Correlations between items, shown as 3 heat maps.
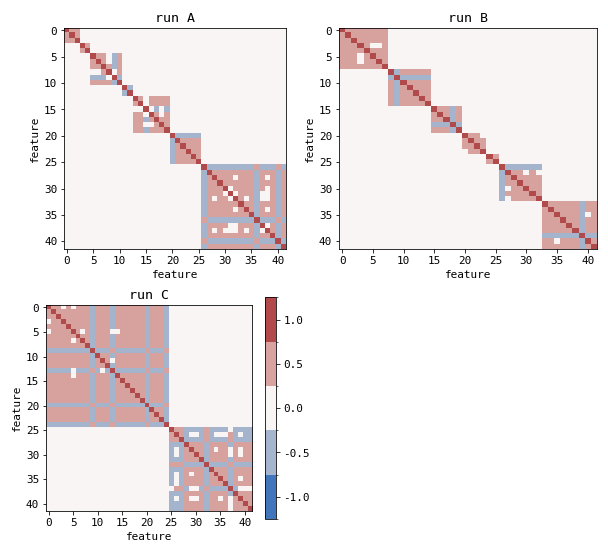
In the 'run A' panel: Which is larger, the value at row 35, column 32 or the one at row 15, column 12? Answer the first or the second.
the first
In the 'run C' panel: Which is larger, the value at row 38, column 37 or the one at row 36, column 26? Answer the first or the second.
the second
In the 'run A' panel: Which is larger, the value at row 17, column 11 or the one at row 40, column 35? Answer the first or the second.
the first
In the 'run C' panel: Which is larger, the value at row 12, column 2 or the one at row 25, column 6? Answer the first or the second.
the first
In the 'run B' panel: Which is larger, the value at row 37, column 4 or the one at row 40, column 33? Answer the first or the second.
the second
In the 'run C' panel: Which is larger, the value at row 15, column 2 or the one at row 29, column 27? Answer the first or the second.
the first
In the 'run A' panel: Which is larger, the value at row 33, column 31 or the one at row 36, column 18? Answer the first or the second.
the first
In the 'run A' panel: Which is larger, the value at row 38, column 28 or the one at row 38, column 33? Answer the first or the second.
the second
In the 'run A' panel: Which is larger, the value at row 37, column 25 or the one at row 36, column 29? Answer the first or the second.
the first
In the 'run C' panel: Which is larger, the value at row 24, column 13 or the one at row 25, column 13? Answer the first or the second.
the first
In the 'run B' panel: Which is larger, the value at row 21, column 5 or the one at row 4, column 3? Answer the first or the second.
the second
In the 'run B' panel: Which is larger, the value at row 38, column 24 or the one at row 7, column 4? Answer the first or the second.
the second
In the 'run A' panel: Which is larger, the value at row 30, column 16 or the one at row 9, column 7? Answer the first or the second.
the first
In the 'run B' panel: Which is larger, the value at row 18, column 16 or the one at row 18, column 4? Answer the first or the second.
the second
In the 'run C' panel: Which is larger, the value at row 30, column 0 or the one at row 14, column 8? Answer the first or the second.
the second
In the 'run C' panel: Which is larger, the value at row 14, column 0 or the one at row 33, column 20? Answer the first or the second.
the first
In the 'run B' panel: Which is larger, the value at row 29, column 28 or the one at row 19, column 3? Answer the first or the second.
the first
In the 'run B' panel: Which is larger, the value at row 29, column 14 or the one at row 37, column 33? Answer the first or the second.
the second
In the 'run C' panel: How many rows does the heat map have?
42
